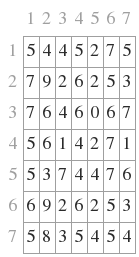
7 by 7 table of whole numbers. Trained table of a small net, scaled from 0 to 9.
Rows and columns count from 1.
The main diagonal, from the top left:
5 9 4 4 4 5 4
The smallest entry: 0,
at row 3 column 5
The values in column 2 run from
3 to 9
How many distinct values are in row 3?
4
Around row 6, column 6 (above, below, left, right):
7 5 2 3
